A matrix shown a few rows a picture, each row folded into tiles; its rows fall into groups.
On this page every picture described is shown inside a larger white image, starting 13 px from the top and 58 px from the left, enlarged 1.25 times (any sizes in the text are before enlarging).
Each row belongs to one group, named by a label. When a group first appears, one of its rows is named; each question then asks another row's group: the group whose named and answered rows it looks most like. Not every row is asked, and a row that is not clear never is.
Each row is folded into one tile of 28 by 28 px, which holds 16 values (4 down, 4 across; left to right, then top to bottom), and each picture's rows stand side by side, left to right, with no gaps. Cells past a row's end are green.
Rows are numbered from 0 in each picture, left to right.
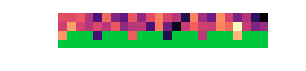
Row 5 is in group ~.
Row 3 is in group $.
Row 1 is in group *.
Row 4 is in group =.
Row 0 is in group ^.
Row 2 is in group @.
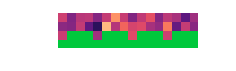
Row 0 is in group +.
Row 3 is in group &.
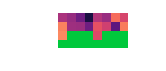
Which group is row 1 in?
@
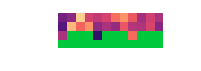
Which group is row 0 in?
=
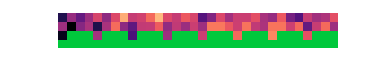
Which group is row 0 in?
$
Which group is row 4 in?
=
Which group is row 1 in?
+
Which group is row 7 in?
+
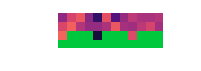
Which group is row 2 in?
+
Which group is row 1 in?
*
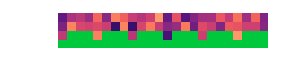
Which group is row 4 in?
@
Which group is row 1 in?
@
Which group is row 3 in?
*
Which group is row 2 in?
+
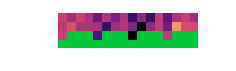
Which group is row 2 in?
$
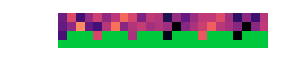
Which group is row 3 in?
$
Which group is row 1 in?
+
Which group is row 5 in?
$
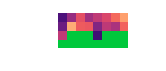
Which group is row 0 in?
=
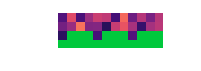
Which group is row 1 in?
$
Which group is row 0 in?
*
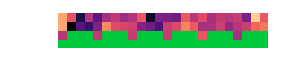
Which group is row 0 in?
&
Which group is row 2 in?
&
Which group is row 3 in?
=
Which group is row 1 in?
=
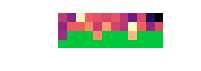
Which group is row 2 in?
~
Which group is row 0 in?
=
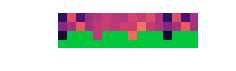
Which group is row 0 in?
*
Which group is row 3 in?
*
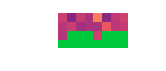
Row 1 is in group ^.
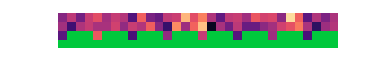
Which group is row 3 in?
=
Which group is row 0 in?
$
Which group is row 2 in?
*
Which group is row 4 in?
&
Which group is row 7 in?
$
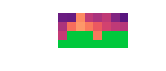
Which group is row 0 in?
=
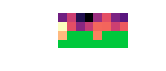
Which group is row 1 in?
~
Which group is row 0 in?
~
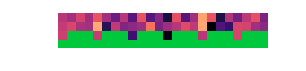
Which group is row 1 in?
&
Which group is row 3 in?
*
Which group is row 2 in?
*
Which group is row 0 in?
^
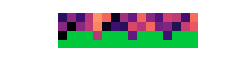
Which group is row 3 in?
$
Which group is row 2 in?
*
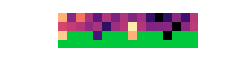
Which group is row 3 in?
$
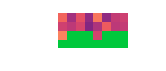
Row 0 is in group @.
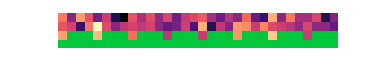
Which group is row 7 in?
&
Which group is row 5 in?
~
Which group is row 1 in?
~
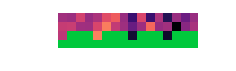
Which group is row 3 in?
$
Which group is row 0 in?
^
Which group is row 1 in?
^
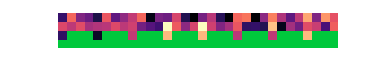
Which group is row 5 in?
&
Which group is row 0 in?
*
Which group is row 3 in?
~
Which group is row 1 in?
*
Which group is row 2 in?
&
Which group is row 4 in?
~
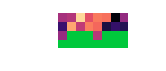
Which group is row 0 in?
=
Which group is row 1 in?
&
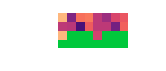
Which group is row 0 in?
@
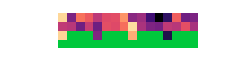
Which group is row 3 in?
*
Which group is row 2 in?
~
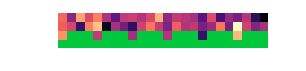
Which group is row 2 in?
+
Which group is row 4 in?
*
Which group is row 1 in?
&
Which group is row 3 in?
=
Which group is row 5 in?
~
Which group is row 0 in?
@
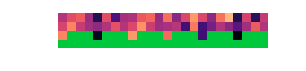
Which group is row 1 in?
*
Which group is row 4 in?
+
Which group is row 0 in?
^
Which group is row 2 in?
^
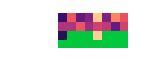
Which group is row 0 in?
*
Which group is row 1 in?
@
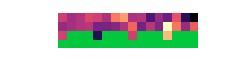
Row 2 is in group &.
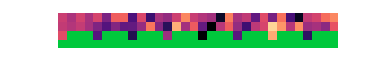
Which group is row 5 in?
$
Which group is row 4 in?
$
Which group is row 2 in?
*
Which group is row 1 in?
+
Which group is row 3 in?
=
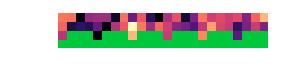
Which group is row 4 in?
^
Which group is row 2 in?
~
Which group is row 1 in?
$
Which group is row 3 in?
&
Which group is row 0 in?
&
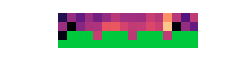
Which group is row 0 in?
$
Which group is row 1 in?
=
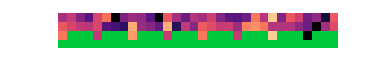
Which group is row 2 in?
~
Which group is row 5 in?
=
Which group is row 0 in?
~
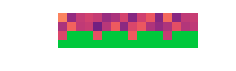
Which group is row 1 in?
+
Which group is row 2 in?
^
